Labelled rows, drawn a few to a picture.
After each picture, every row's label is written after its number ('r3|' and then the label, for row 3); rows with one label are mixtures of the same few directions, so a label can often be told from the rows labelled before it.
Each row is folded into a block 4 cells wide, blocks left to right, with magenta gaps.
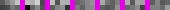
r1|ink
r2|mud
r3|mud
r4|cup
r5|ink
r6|mud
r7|mud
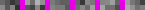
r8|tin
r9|mud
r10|tin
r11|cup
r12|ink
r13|ink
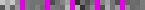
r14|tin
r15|tin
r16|tin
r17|mud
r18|mud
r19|mud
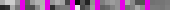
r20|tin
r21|tin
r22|mud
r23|mud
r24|tin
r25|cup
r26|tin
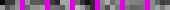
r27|tin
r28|cup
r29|cup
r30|tin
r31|cup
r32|ink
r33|ink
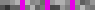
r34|ink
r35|tin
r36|tin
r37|mud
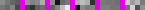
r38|tin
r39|ink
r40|cup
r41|mud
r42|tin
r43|tin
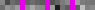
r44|cup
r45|ink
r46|mud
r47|mud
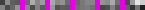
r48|mud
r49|cup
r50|ink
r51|ink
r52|mud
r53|ink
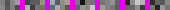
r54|mud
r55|mud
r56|mud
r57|cup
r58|ink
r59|ink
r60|tin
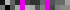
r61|mud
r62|tin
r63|ink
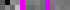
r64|cup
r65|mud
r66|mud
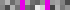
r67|cup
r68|cup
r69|mud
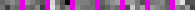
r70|mud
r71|tin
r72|ink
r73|ink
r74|ink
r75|mud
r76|ink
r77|cup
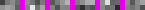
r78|ink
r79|mud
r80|cup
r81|ink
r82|cup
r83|mud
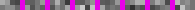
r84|cup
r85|mud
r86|mud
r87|tin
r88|mud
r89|ink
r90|mud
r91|mud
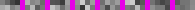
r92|ink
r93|tin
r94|mud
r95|cup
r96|cup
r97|cup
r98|tin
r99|tin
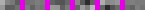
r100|ink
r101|mud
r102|tin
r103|ink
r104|ink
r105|tin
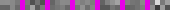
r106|tin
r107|cup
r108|ink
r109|tin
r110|ink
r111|ink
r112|cup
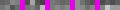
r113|cup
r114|mud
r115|ink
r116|ink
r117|ink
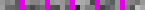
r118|ink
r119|ink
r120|tin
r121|mud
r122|ink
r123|cup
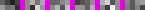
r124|tin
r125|cup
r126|tin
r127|tin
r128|cup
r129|mud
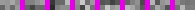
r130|tin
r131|ink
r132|ink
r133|cup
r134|ink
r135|ink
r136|mud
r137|mud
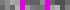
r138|tin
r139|mud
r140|tin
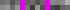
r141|mud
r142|tin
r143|ink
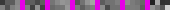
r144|tin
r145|tin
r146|tin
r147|cup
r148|mud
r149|tin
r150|mud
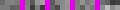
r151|cup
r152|mud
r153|tin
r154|cup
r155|ink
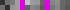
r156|tin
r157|tin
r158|cup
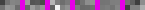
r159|ink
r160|cup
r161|mud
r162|cup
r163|tin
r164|ink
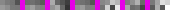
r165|ink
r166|ink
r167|tin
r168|ink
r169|tin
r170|ink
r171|tin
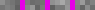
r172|tin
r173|tin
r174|tin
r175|cup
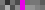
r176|cup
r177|ink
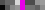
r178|ink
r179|cup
